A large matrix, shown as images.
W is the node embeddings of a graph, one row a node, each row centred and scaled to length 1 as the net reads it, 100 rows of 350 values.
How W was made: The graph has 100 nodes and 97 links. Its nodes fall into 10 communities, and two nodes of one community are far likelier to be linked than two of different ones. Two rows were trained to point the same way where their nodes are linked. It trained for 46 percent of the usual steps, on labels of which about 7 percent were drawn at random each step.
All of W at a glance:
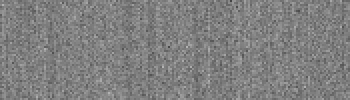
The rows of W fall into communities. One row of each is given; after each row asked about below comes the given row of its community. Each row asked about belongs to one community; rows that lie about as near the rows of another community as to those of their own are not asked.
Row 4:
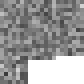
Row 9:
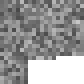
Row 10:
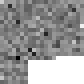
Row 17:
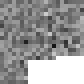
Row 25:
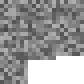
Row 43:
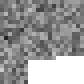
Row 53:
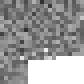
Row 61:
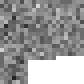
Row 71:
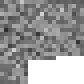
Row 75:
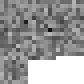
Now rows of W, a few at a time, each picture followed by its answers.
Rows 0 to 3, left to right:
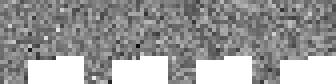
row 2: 53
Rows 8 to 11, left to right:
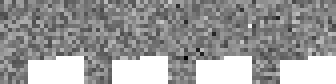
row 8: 53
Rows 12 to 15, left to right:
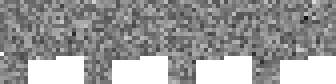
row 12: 9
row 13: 61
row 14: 9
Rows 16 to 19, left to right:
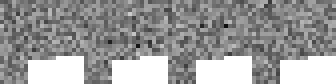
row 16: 10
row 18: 53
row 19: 9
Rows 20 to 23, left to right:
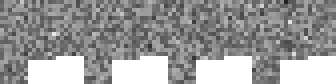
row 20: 75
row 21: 61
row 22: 43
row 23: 4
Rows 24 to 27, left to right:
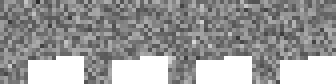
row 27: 10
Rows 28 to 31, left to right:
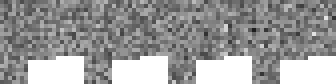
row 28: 10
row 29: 61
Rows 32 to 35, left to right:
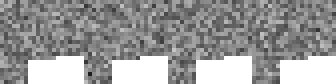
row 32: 9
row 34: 53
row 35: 4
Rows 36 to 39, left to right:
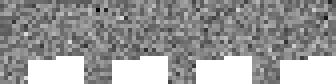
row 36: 71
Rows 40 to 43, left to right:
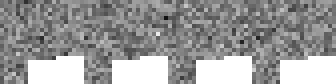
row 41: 53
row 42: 43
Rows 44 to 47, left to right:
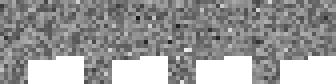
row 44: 43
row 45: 10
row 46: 10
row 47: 9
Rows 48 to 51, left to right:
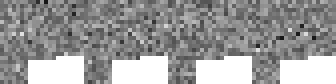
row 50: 4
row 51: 25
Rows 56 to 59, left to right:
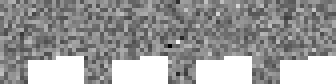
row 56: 4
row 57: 61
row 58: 61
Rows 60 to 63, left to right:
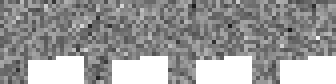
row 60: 75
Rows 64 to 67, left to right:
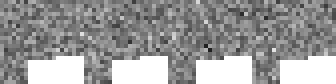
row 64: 4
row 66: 17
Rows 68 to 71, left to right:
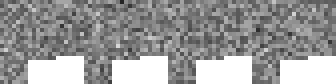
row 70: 17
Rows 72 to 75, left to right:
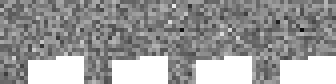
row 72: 9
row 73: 4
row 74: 25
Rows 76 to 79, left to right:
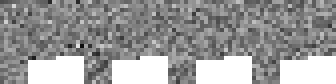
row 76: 43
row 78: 75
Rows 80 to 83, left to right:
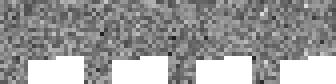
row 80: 10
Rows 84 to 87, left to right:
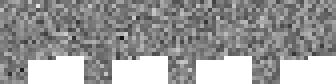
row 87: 9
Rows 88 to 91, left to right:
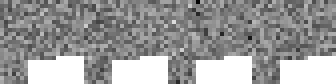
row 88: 17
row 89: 61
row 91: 4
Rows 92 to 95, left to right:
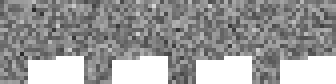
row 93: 43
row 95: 53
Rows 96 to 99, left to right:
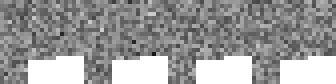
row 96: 53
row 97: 10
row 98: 61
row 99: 43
